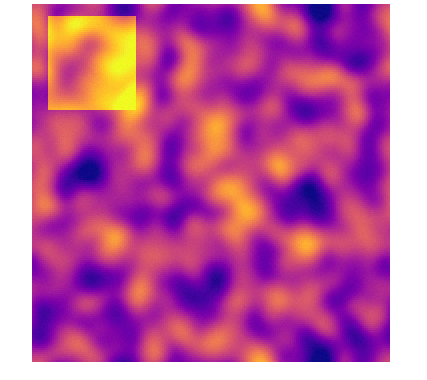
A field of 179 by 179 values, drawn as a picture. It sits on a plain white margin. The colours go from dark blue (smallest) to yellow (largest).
Odd patch: higher, in the top left. Ninth with the highest average: top left. Roughest part: top left. Mirror symmetry: none.
